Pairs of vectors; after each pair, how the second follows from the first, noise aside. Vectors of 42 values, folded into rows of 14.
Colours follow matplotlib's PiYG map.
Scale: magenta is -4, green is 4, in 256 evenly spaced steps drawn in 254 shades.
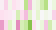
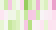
reversed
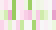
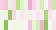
wrapped around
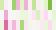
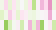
reversed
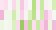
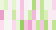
sign-scrambled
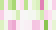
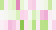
wrapped around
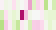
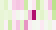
reversed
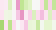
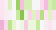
sign-scrambled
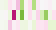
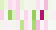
reversed
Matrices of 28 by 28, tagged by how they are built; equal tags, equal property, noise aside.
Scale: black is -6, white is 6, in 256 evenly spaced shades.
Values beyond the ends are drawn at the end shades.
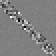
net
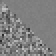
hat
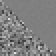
hat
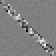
net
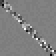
net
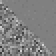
hat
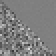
hat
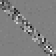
net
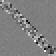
net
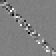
net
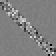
net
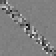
net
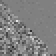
hat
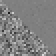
hat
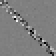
net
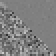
hat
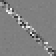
net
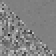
hat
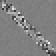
net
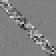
net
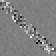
net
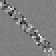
net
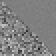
hat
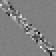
net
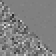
hat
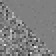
hat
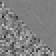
hat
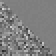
hat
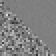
hat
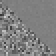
hat
